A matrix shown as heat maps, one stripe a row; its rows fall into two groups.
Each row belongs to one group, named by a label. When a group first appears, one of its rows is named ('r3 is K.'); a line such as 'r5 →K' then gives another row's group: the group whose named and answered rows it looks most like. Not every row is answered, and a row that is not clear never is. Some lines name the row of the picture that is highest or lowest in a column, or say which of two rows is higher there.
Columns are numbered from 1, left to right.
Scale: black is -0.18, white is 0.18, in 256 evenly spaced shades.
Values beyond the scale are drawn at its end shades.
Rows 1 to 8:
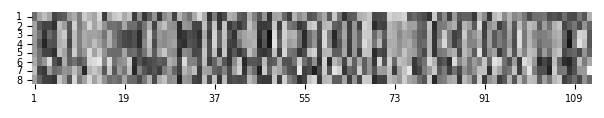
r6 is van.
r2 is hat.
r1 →van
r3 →hat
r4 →hat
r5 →hat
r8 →hat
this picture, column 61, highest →7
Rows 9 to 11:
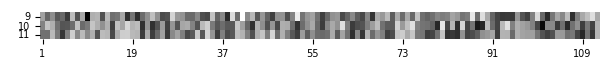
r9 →hat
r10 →van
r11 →van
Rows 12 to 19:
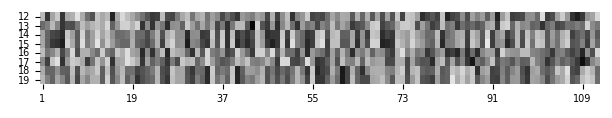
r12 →van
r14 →hat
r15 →hat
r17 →van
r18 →hat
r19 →hat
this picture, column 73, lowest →12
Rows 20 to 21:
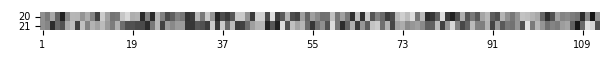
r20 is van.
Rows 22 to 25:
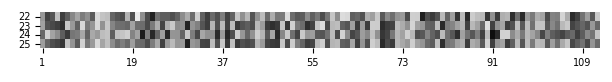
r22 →van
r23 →hat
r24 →van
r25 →hat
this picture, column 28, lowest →22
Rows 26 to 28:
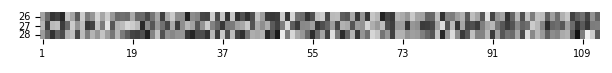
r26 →hat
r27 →van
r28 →hat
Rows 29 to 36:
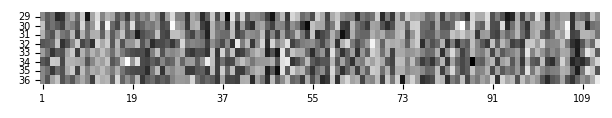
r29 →hat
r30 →hat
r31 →hat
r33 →hat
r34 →van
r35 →hat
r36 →van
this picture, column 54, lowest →30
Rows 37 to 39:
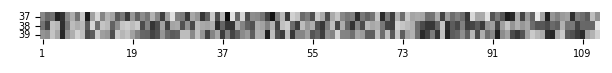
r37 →hat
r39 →van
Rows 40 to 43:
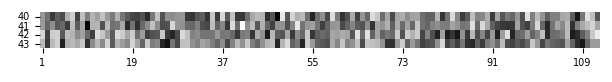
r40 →hat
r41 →hat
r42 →van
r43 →van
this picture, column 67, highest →40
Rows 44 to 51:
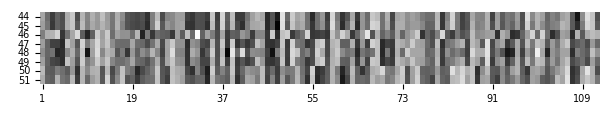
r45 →hat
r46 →van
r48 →hat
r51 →hat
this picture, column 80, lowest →46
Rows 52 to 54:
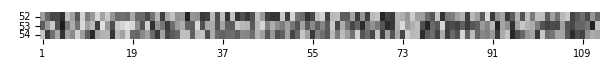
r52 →hat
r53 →van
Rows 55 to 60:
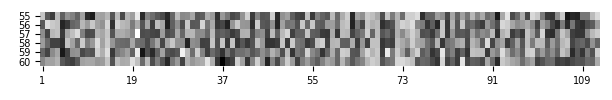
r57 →van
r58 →hat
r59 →van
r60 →van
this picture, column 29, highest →59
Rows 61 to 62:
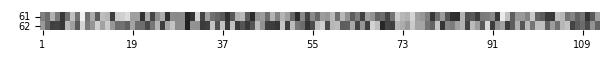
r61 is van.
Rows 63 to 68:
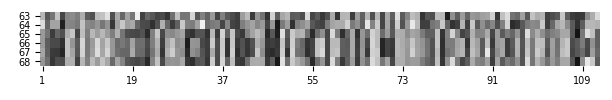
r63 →van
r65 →hat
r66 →hat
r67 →hat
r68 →hat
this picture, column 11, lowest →63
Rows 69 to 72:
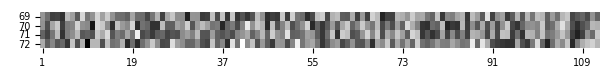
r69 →hat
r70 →van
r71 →van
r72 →hat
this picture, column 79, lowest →71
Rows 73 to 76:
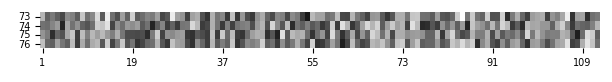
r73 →hat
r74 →van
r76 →hat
